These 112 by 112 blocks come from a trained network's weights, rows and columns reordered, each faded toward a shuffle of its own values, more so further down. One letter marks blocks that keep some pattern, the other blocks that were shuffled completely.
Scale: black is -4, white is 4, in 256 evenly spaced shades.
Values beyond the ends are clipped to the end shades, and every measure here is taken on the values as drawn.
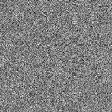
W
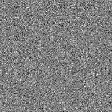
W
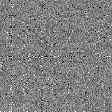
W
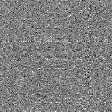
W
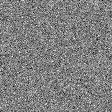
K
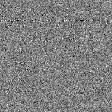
W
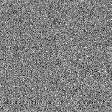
W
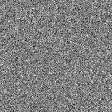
W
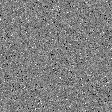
K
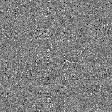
W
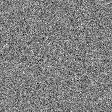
K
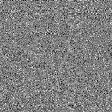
W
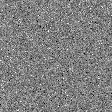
K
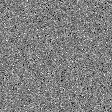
K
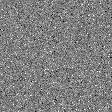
K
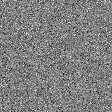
K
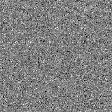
W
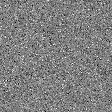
K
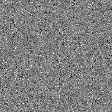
W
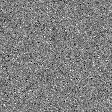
K
